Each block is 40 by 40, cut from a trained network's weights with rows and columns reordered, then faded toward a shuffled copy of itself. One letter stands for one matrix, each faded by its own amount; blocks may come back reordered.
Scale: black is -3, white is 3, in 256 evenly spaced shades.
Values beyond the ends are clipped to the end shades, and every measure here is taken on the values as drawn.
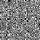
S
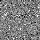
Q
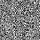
S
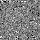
Q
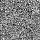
Q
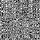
S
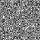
S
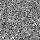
Q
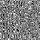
S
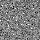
Q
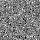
Q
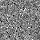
Q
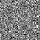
S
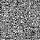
S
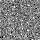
Q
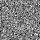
Q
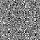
S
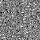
Q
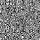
S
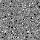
Q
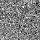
Q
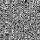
S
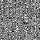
Q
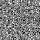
S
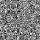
S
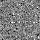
Q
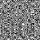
S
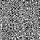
S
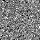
Q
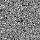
Q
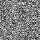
S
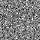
Q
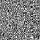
S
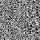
S
